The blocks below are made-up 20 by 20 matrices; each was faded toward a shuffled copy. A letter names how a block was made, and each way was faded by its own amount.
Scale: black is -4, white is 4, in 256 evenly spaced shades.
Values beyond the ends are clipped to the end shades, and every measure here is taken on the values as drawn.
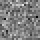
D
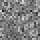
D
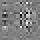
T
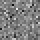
D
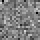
D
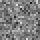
D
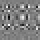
T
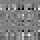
T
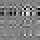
T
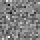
D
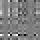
T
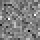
D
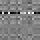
T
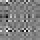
T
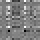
T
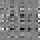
T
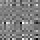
T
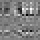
T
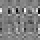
T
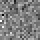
D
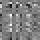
T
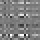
T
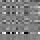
T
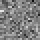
D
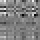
T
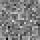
D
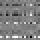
T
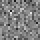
D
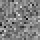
D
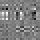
T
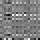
T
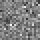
D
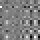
T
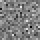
D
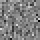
D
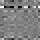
T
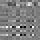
T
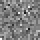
D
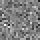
D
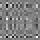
T
